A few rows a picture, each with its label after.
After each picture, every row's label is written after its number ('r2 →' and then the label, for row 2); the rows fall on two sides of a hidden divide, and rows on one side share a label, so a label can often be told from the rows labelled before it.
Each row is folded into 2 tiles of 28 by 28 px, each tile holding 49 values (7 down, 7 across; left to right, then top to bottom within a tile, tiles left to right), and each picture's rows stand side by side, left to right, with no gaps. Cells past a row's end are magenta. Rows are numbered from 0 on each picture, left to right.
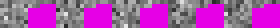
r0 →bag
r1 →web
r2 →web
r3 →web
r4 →web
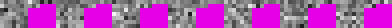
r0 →web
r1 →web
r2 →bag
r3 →web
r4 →web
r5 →web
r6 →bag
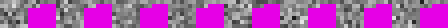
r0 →web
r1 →web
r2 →web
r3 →web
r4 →web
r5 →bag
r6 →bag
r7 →web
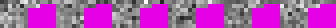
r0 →web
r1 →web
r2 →web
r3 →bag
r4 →web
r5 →bag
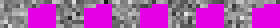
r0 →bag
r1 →web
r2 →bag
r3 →web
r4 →bag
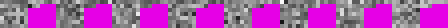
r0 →web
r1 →web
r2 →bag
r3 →web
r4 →bag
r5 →web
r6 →bag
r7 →bag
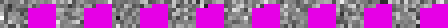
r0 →web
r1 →bag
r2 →web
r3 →bag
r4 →bag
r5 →bag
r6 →web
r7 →bag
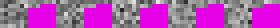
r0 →web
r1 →web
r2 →bag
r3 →bag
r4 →bag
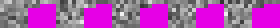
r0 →bag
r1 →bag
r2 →web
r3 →bag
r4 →web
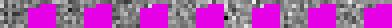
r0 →web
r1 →web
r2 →web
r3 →bag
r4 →bag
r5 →web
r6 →bag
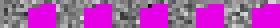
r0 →web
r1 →bag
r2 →bag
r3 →bag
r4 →bag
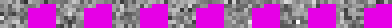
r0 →web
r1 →bag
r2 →bag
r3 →bag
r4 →web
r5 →bag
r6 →bag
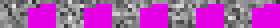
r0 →bag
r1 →web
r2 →bag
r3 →bag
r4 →bag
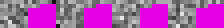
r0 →bag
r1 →bag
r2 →bag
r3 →bag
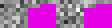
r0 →web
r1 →bag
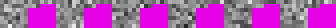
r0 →bag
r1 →web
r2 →web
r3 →web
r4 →web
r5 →bag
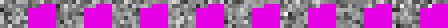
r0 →web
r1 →web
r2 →bag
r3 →web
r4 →bag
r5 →bag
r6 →bag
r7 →web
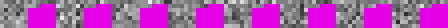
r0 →web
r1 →bag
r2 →bag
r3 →bag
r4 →bag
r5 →web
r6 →web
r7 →web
